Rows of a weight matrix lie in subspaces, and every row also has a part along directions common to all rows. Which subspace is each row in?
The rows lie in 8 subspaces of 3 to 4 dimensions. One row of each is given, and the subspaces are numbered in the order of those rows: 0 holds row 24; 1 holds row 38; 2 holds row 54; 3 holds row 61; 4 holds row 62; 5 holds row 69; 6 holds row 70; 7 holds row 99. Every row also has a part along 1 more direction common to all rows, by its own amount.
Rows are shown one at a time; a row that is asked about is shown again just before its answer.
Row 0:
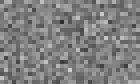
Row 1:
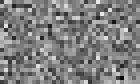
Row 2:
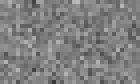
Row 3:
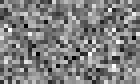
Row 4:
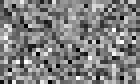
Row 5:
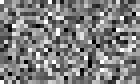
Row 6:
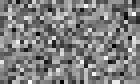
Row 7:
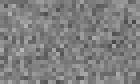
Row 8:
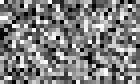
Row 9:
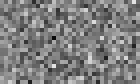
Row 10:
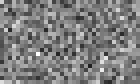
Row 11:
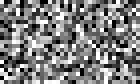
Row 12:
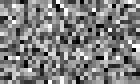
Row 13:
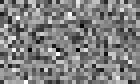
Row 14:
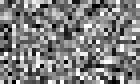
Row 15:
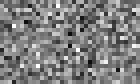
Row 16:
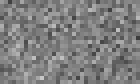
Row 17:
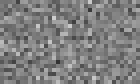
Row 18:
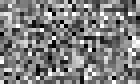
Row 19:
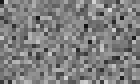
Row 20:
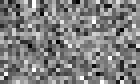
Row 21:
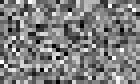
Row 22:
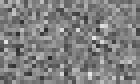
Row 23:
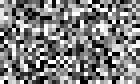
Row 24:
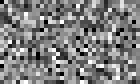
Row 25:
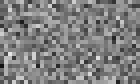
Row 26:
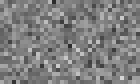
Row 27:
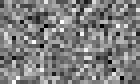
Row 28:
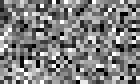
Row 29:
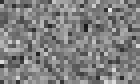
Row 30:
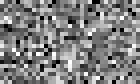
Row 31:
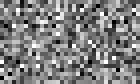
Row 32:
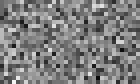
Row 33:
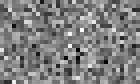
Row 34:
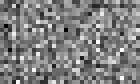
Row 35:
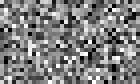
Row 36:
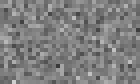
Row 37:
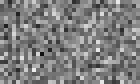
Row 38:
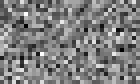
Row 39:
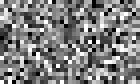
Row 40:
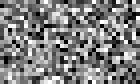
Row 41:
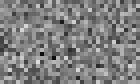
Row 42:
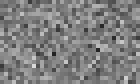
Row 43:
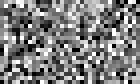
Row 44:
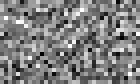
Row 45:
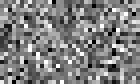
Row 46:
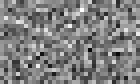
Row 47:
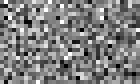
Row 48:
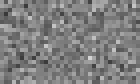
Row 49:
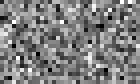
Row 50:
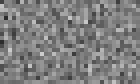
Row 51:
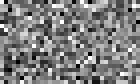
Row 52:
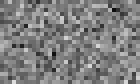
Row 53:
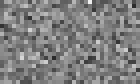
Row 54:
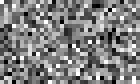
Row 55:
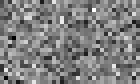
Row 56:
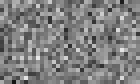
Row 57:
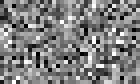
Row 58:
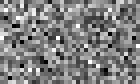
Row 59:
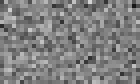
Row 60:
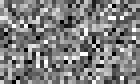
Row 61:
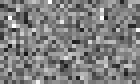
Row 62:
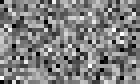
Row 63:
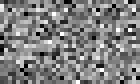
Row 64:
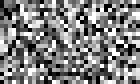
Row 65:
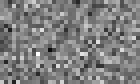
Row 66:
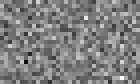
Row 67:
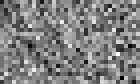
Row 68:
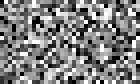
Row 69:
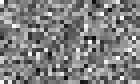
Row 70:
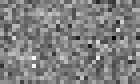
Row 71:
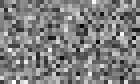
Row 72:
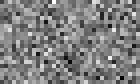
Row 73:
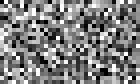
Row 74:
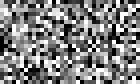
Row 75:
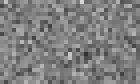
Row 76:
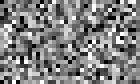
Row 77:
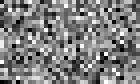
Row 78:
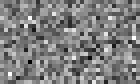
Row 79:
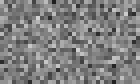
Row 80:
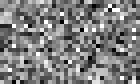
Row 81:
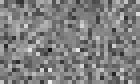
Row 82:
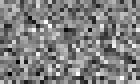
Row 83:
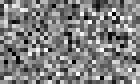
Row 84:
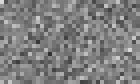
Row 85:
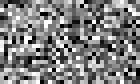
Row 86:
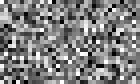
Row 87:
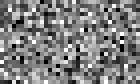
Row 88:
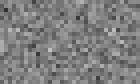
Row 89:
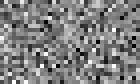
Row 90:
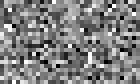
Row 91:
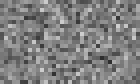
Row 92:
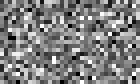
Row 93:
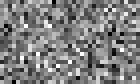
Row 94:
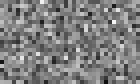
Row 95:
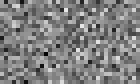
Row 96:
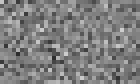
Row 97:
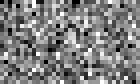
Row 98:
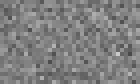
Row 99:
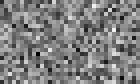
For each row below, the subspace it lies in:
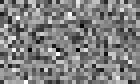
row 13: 0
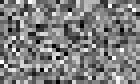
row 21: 0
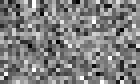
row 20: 7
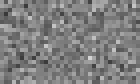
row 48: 6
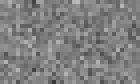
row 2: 7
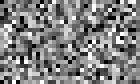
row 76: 3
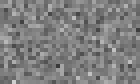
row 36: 6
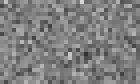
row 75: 3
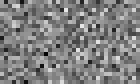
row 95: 3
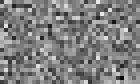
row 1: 4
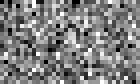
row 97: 7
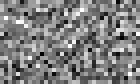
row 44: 1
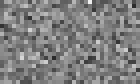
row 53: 6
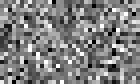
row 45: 5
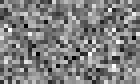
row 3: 2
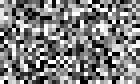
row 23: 1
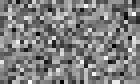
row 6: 5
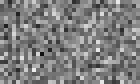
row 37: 7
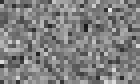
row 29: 4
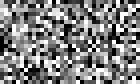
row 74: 1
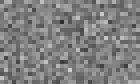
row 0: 4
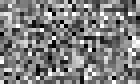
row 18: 5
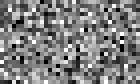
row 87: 4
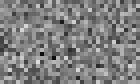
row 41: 1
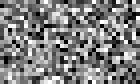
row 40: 2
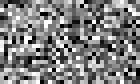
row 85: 0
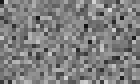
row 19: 5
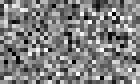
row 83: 2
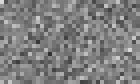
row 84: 5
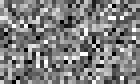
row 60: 2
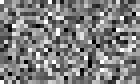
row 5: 4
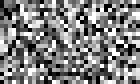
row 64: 7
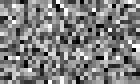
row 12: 3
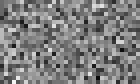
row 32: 6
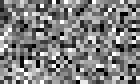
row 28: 1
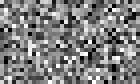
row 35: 2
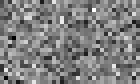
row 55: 0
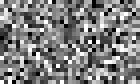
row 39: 5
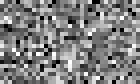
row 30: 1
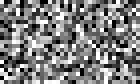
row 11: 4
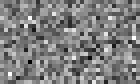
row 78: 2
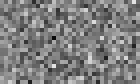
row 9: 5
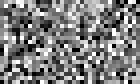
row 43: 0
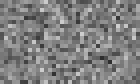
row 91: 2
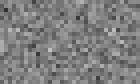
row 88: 7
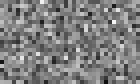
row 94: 4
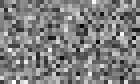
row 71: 2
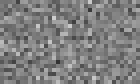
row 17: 1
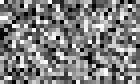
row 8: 3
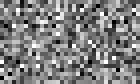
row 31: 4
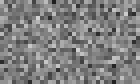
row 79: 5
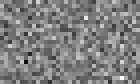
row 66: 2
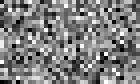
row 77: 4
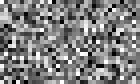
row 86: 0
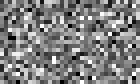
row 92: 0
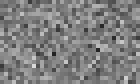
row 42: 6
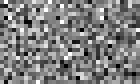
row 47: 3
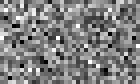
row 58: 3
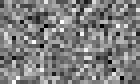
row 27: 2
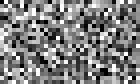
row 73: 3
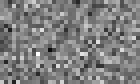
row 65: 7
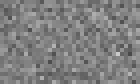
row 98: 7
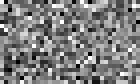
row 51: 6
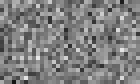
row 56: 0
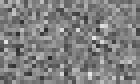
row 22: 6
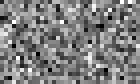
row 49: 3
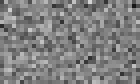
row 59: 6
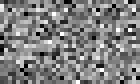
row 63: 1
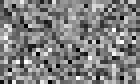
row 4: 0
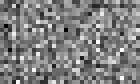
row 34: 7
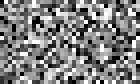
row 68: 5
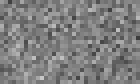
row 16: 6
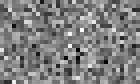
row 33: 4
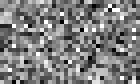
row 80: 6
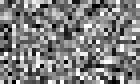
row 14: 7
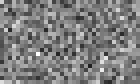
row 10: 4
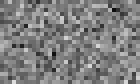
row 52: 6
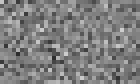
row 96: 0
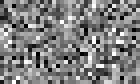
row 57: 2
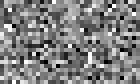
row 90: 1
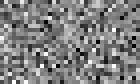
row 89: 3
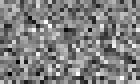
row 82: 2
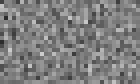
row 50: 7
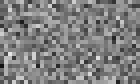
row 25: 6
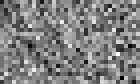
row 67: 7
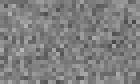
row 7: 0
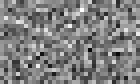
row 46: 1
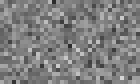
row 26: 1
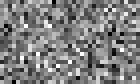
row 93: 5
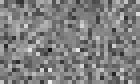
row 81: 0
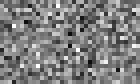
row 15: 4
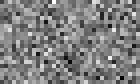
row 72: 1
